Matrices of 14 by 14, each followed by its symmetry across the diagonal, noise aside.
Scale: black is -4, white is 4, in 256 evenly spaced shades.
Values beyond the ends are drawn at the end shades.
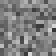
antisymmetric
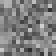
neither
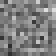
antisymmetric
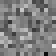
antisymmetric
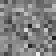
antisymmetric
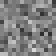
antisymmetric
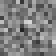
antisymmetric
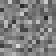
antisymmetric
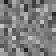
neither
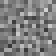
antisymmetric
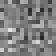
antisymmetric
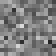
neither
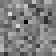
neither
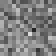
antisymmetric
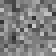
neither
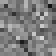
neither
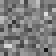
neither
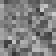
antisymmetric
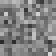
neither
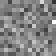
neither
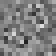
antisymmetric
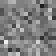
antisymmetric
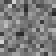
neither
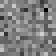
neither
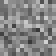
neither
